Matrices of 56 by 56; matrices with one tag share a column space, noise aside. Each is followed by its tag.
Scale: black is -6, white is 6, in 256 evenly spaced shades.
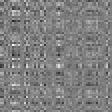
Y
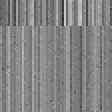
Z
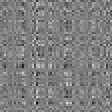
Y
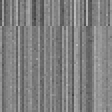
Z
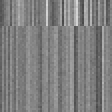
Z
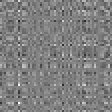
Y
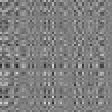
Y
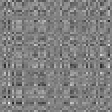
Y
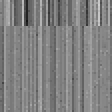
Z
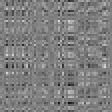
Y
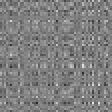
Y
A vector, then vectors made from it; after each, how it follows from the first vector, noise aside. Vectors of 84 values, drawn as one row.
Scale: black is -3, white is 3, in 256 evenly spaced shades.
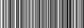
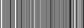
partly zeroed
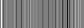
partly zeroed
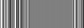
partly zeroed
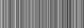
shrunk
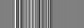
partly zeroed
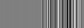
partly zeroed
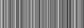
shrunk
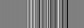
partly zeroed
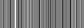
partly zeroed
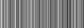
shrunk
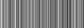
shrunk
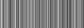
shrunk
